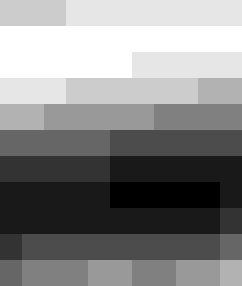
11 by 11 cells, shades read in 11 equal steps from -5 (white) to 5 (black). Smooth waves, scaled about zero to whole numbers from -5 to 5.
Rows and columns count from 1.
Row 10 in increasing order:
1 2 2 2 2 2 2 2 2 2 3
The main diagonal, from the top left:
-3 -5 -5 -3 -1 2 4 5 4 2 -2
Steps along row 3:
same same same same same up same same same same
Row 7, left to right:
3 3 3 3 3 4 4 4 4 4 4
